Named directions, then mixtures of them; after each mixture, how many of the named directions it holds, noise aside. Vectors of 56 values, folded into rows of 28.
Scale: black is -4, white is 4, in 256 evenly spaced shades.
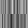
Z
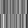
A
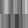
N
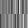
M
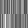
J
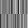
one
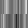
two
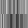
three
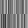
three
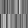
three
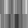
one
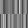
two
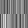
two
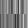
two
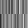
one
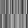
three
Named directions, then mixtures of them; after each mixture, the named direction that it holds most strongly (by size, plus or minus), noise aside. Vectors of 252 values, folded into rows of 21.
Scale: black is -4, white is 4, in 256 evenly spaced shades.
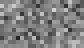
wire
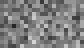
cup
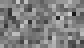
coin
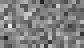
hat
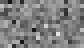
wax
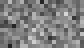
cup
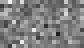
wax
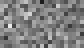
hat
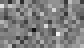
wax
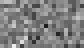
cup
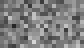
cup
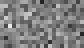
hat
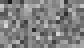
wax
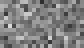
hat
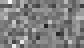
wax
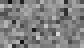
wax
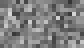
coin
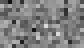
wax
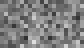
cup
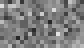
wire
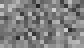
wire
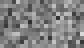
coin
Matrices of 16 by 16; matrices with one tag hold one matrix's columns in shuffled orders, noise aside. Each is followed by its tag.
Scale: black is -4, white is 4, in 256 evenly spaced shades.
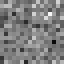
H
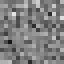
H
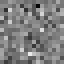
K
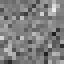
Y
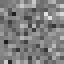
H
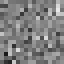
Y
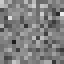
H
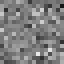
K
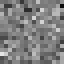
K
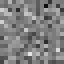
K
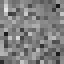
Y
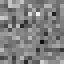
H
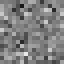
K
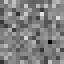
H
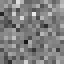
H
